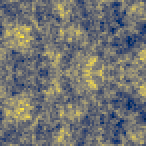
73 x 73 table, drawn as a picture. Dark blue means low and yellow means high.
The texture is blotchy. There is no seam. No single row or column stands out from its neighbours. The histogram is bell-shaped. It is mirror symmetric from top to bottom.
